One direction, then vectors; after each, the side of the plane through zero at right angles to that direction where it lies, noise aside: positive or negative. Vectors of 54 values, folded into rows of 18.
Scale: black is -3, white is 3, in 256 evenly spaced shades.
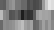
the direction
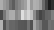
negative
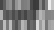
positive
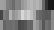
negative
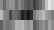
positive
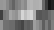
negative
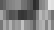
positive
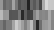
positive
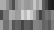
negative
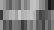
negative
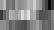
negative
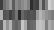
positive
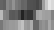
positive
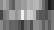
negative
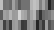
negative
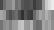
positive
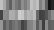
negative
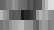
positive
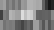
negative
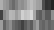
negative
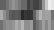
positive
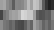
negative
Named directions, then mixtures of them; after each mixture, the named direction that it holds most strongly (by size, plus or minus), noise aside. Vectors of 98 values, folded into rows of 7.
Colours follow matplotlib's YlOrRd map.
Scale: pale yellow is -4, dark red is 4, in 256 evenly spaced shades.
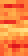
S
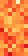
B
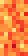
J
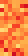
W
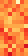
B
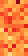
B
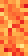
W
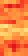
S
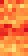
S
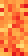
W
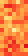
B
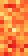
B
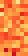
W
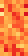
W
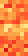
S
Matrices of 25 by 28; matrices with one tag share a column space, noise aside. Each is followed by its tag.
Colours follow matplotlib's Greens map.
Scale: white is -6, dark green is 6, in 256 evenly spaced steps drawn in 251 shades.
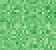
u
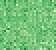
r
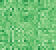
r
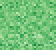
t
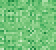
r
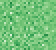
t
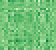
r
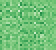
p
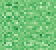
t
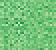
p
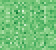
u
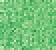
r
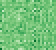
r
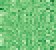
r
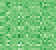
t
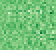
u
